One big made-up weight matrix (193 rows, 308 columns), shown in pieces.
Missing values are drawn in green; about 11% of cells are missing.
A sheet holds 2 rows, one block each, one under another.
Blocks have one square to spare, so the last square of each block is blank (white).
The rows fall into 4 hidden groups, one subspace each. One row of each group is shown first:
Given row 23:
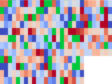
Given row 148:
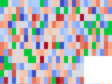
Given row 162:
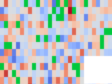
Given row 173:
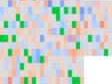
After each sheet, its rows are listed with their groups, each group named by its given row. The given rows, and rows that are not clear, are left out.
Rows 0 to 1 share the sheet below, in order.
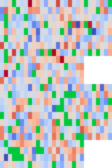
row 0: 23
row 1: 23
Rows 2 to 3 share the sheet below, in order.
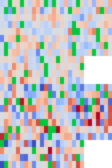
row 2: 173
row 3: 23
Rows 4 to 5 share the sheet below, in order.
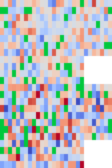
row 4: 23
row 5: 162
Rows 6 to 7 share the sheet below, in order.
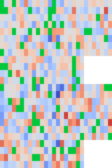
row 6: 23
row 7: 162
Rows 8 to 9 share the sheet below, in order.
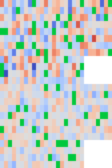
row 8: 23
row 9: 148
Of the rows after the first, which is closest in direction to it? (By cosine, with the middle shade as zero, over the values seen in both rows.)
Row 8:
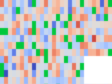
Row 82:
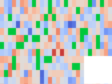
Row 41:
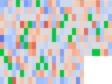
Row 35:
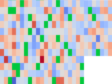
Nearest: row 41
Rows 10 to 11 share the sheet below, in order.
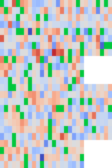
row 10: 173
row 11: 173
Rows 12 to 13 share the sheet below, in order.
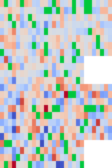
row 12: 148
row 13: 148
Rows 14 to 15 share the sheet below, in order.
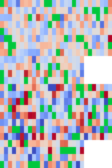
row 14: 162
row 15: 23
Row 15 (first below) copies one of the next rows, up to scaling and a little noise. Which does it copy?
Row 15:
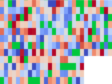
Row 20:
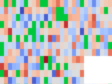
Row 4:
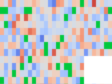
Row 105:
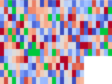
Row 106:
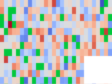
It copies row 4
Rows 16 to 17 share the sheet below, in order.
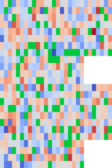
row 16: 173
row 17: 23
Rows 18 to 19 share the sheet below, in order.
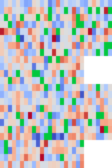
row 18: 23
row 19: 173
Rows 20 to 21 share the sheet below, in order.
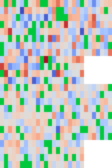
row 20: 23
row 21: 162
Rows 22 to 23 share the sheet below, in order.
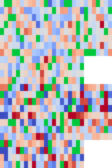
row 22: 173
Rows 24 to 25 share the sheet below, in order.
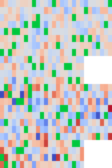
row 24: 148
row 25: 23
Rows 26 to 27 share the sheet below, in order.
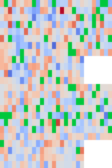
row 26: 173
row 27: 23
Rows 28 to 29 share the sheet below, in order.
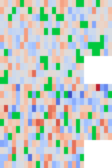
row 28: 148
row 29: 162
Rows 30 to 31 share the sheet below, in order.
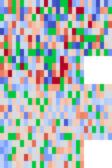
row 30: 162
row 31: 173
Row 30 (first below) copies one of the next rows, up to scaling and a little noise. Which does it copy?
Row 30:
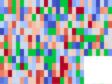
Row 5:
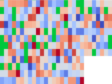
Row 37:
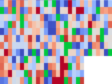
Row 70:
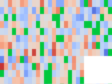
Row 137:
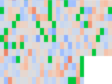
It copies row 37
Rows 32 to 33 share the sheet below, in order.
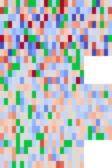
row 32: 148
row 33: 148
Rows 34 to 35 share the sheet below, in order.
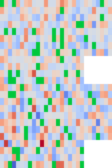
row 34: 148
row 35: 148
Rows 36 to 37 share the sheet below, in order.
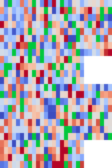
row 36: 162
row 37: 162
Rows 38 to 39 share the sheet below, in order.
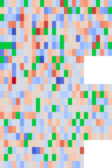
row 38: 148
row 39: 23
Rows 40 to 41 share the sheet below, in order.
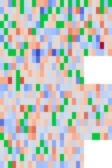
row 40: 173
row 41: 148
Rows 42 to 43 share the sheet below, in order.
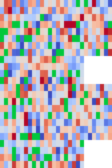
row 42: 173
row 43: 23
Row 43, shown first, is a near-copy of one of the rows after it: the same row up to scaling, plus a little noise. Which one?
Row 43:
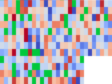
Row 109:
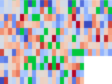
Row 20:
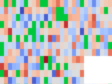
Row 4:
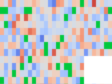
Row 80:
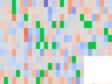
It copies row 80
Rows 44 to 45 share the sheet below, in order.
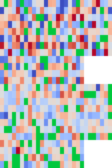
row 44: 148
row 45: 162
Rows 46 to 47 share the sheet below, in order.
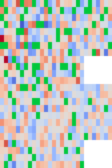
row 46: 148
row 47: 148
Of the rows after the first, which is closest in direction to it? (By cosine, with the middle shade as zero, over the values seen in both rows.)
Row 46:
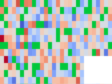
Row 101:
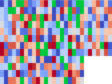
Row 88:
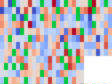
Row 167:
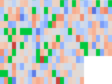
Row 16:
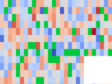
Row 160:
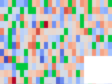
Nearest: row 167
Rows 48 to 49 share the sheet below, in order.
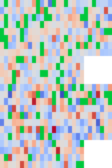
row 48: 23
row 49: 173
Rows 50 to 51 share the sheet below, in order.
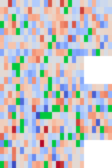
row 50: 173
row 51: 148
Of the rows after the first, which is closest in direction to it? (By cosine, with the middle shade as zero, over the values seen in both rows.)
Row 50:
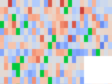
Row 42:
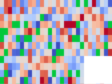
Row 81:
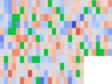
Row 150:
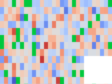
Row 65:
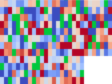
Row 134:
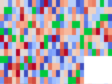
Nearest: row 42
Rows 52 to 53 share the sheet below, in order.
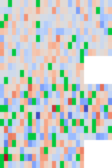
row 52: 23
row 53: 23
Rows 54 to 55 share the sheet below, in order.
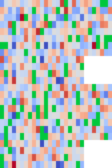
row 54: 148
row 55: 148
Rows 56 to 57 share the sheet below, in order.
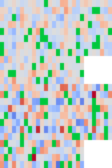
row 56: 148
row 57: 148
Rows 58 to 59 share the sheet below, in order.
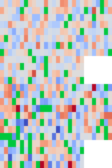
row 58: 148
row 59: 173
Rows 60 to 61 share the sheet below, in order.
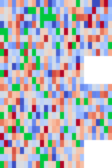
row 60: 162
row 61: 148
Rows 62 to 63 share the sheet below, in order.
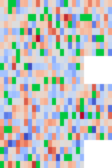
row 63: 23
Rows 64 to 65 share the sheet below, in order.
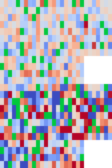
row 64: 23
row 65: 173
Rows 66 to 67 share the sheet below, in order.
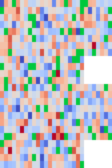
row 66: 162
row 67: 173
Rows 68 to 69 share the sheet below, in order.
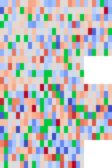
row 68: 23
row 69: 23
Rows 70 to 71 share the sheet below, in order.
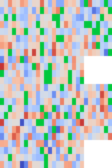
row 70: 162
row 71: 23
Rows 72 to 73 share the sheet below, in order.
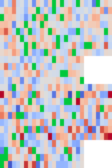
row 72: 23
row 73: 162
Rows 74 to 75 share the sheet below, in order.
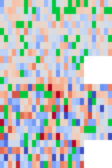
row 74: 23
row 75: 162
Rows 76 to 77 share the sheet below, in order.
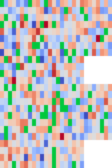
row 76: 148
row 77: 173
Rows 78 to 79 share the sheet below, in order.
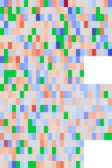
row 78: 162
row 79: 148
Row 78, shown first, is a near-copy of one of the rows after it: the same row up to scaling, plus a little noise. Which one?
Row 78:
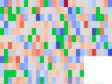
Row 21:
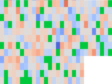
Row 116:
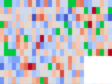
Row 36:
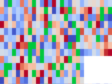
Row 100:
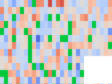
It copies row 21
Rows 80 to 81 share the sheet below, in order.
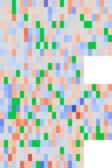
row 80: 23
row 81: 173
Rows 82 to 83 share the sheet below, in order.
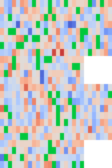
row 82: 173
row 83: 162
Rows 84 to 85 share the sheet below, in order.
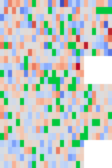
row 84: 162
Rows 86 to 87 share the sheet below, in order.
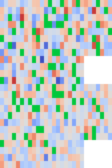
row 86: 148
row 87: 162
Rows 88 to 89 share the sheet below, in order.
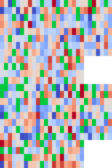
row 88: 162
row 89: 162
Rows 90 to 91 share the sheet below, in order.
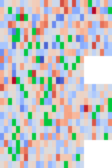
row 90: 148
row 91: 23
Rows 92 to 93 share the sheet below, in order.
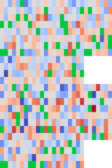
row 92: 23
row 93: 148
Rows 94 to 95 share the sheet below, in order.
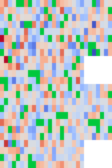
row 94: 148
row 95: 148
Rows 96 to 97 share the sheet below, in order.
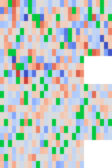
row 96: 162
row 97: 148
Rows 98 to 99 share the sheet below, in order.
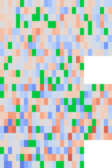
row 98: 23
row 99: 23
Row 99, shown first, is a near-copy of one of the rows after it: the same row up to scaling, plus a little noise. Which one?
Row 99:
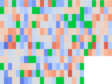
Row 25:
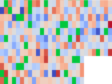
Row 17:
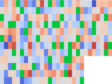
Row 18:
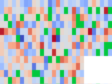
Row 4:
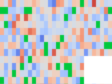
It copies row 17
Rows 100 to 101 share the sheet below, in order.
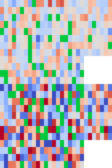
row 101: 23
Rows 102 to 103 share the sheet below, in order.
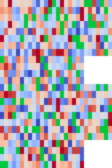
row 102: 173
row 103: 162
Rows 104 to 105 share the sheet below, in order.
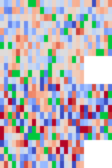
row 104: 173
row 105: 23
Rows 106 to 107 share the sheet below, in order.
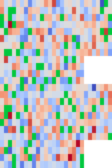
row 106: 23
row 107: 23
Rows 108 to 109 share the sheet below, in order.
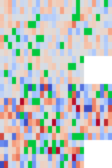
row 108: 173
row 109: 23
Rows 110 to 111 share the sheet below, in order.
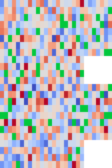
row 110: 23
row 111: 23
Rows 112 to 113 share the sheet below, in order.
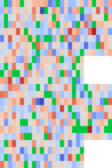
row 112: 173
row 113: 162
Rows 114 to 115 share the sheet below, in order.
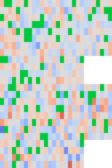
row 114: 148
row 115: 23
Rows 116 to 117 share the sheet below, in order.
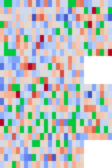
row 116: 162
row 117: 162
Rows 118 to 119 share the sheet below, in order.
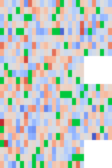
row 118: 23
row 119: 148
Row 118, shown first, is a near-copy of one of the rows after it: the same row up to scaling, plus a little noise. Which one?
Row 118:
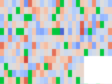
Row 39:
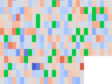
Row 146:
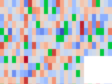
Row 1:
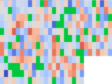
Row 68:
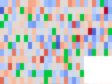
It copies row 146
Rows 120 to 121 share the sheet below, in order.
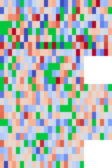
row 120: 148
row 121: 23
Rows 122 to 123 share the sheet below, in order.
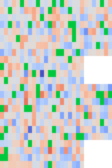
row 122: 173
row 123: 23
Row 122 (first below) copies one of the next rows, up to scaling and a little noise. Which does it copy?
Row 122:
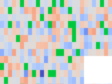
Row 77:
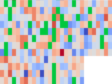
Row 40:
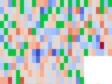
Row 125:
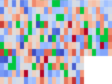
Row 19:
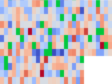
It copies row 77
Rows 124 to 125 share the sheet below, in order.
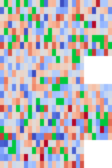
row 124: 148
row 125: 173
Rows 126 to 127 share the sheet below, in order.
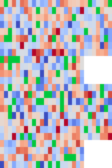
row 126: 173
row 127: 162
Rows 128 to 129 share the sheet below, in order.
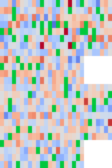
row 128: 162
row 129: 162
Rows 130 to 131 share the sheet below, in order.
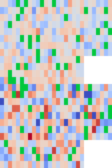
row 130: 162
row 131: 162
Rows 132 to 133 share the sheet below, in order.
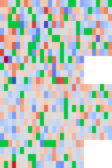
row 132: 148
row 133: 148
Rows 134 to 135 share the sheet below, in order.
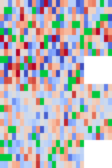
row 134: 23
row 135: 162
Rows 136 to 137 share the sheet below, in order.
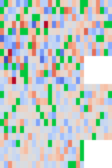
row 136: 148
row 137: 162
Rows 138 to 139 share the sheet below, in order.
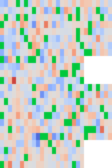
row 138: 148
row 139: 173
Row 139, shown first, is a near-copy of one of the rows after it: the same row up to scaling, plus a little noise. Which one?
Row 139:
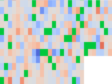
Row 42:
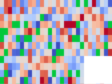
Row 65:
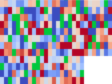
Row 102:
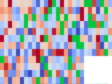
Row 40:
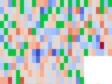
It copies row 40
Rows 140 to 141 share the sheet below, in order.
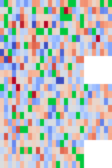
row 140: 148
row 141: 162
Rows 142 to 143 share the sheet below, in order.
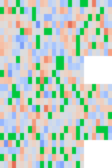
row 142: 173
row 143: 148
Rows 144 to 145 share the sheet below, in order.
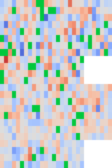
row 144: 162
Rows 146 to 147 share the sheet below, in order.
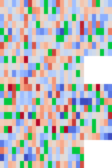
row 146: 23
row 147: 162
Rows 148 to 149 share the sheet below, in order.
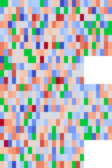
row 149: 148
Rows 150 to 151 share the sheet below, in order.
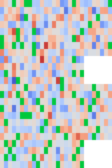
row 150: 148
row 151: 173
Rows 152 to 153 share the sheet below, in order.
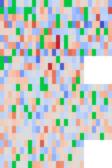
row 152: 23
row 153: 148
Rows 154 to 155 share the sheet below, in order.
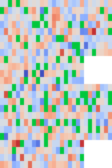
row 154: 173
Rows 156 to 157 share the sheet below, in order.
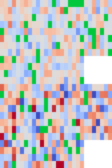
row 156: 173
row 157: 148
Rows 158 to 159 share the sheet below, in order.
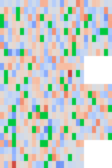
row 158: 23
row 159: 148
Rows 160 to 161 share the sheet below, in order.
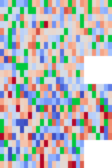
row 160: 148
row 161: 173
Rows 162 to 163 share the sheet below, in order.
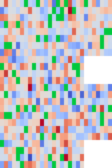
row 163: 162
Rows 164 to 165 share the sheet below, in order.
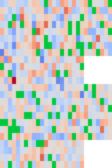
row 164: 148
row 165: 173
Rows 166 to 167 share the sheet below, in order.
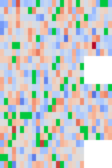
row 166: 162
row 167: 148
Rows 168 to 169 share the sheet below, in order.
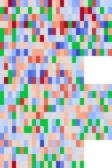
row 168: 173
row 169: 148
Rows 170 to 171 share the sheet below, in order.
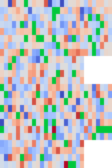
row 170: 173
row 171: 173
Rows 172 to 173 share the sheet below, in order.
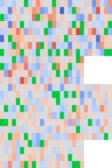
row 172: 173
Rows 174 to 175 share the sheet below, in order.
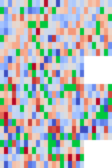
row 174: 23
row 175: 23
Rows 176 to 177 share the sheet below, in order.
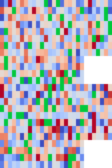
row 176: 162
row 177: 23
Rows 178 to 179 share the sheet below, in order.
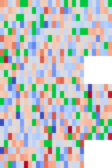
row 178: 148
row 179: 162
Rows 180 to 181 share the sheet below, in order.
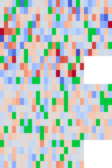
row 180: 23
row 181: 148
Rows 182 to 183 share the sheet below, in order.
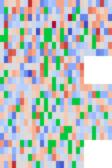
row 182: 23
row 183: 148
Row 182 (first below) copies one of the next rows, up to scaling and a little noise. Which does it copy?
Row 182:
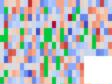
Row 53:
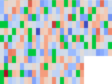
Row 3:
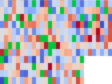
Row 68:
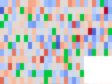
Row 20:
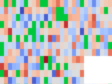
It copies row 53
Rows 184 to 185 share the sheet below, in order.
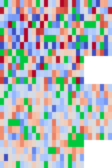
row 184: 148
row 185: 23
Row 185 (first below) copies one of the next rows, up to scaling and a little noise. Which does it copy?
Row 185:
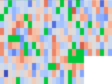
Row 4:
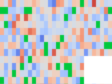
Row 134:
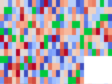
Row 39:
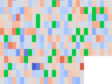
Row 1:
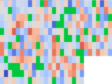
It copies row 1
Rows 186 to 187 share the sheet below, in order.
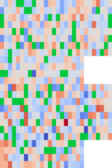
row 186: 148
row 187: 173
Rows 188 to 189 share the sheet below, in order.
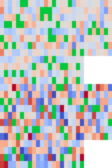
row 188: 23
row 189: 162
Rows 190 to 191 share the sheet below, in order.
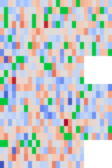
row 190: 148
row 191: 162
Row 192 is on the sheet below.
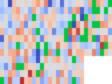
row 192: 173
